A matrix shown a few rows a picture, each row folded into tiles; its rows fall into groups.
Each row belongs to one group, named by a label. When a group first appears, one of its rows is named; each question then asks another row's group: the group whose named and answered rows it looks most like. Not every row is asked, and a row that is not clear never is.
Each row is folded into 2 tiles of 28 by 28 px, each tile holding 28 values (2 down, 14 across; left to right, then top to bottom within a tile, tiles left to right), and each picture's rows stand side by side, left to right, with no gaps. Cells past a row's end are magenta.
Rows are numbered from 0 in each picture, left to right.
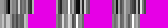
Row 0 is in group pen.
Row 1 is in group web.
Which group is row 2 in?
web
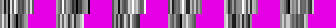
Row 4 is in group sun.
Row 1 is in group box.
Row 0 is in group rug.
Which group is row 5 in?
pen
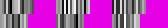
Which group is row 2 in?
web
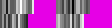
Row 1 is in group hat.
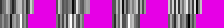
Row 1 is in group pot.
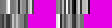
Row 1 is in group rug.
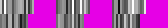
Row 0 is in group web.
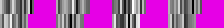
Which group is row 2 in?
hat
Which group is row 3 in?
rug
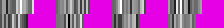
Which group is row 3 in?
web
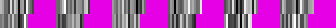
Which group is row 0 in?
rug
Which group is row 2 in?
rug
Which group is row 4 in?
hat
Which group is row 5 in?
pot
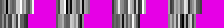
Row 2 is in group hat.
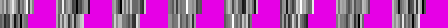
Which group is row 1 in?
box
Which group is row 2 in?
pen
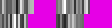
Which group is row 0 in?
pot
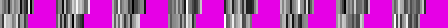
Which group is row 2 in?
box
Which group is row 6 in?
pen
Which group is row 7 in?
rug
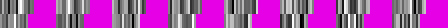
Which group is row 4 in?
pen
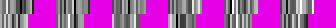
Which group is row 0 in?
box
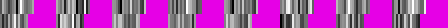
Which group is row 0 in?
pot
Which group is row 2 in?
pen
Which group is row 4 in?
pen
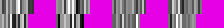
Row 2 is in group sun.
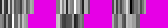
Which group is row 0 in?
web
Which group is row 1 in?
sun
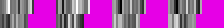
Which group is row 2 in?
pen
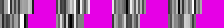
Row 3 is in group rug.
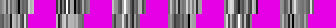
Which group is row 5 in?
sun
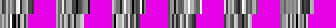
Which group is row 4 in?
sun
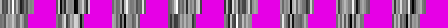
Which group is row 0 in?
web
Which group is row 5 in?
sun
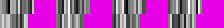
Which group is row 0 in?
pen
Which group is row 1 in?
web
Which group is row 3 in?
hat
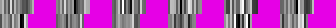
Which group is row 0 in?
pen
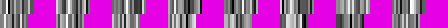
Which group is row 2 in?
sun
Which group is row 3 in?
box
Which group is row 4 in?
pen
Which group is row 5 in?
web
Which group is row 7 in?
pot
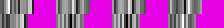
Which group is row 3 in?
pot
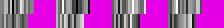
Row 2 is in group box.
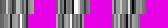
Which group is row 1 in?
pot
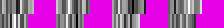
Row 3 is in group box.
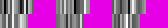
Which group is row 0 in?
web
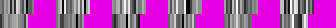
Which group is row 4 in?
web
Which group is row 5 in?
rug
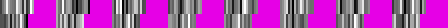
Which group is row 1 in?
box
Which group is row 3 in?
hat
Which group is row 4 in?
pot
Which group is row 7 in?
hat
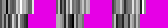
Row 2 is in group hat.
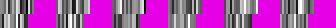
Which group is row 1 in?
pot
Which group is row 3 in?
web
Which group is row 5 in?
pot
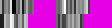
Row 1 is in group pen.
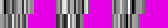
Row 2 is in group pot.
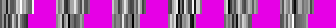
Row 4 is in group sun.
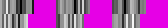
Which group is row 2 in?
hat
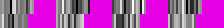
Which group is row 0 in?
sun
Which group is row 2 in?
hat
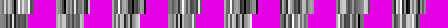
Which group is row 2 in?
box
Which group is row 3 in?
sun
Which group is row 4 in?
box
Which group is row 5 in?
web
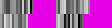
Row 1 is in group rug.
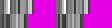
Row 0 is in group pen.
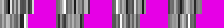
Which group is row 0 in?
pen
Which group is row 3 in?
hat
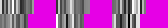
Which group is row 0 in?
web
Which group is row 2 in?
hat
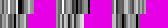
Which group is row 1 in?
box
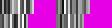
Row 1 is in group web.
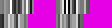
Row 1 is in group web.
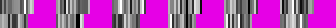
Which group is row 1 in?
pen
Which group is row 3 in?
rug
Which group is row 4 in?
rug
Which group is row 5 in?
web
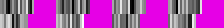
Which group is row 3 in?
pen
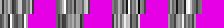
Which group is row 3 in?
pot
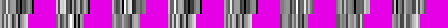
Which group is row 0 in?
box
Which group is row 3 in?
box
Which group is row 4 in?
box
